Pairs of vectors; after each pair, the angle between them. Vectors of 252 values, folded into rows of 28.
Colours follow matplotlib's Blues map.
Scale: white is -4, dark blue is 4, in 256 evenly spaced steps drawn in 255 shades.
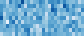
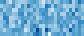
partly opposed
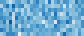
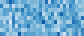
nearly opposite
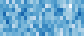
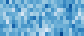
nearly opposite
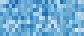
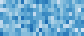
partly aligned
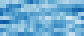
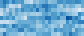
nearly opposite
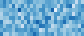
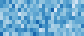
nearly parallel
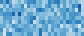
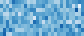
nearly opposite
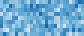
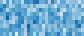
partly opposed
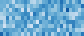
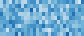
partly opposed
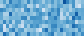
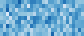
partly aligned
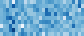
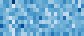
nearly opposite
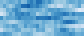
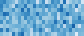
orthogonal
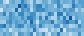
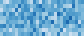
nearly parallel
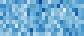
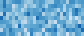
partly aligned
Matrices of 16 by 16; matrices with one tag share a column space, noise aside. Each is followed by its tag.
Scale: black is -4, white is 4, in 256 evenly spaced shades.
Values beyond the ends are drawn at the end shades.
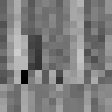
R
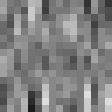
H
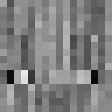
R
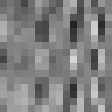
H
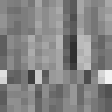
R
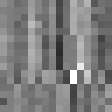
R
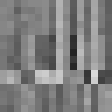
R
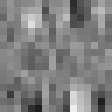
H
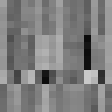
R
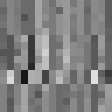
R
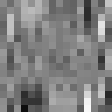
H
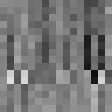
R
